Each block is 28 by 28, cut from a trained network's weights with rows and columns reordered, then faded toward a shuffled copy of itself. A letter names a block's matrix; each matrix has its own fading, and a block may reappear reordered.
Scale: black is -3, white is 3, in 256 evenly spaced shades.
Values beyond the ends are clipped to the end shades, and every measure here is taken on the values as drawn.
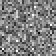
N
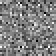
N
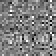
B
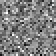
N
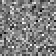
N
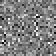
B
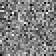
N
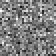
N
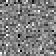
B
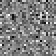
B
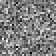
N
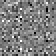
B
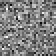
N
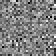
B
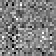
B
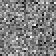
N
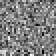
N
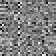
B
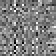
B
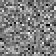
B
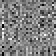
B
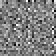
B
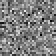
N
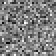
N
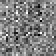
B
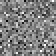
B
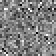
N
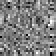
B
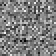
N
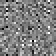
B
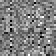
B
